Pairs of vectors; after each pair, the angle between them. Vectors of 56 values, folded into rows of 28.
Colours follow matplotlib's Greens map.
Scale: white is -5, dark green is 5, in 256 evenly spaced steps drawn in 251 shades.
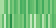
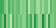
nearly opposite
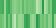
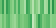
partly aligned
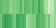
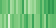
partly opposed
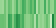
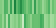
orthogonal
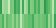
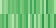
orthogonal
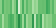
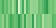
nearly parallel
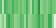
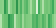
partly aligned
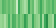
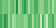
nearly opposite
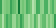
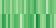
partly opposed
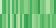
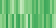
partly opposed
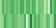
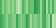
partly opposed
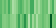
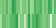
nearly opposite
